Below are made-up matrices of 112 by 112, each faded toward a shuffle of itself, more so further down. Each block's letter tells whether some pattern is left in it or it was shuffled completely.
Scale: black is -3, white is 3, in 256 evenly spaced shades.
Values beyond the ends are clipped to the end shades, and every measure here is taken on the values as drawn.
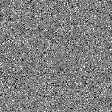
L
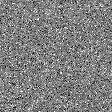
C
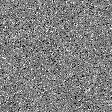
C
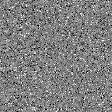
L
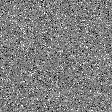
C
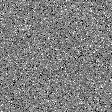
C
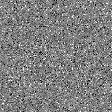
L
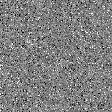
L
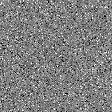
L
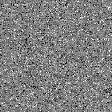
L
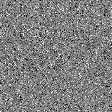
L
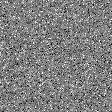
C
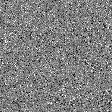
C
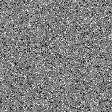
L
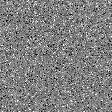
L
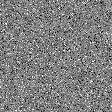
C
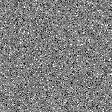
L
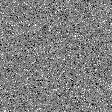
C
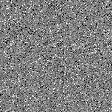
L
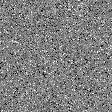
C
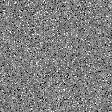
L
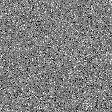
L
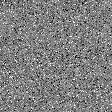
C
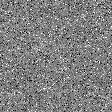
C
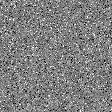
C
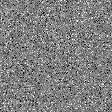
L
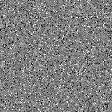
L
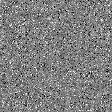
L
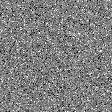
C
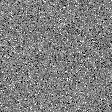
C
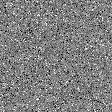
C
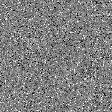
L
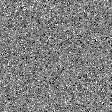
L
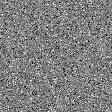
C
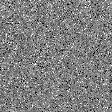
L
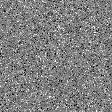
C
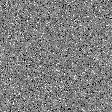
C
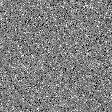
C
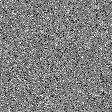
C
